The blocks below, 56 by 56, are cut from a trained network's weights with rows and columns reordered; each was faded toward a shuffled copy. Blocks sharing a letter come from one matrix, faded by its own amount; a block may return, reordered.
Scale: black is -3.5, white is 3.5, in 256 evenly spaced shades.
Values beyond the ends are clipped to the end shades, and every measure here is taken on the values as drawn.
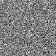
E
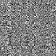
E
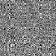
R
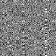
R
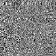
R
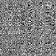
E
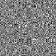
R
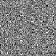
E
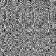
R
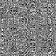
R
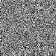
E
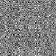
R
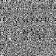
E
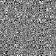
R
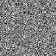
E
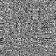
E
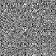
R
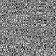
R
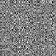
R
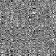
R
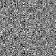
R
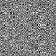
R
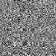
R
